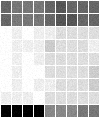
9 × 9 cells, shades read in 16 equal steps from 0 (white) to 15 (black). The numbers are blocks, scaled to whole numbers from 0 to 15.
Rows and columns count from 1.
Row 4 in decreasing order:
3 2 2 2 1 1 1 1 0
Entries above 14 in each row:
0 0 0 0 0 0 0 0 4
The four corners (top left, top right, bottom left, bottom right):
9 9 15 8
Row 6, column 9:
3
